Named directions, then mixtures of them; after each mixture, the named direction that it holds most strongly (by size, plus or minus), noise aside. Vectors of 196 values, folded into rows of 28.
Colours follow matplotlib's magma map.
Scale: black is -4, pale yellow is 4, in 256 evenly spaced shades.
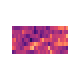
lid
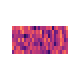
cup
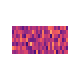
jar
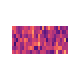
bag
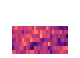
lid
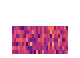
jar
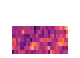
lid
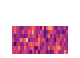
bag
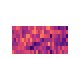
lid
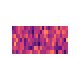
bag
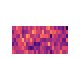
lid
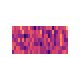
cup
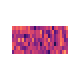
cup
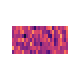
cup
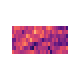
lid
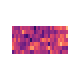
lid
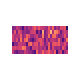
jar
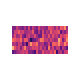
jar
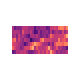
lid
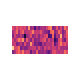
cup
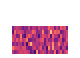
jar
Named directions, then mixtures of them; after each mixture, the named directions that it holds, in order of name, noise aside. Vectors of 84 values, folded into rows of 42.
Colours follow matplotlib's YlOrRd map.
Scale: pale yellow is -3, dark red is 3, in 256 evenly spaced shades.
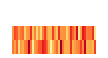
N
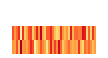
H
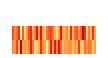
H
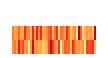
N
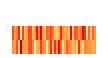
H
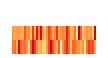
N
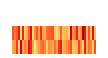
H, N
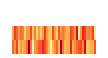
N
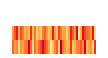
N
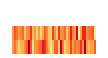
N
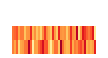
N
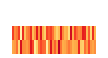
H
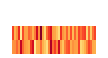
H, N
